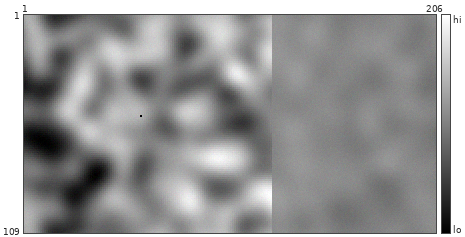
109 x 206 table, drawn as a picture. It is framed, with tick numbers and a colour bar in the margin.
Seam: vertical, 60% of the way across, the right part calmer. Lone odd cells: 1, lower than its neighbours. Stripes: none.
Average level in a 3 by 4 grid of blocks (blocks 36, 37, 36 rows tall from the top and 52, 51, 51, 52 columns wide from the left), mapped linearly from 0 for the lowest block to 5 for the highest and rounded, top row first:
3453 | 2433 | 0543
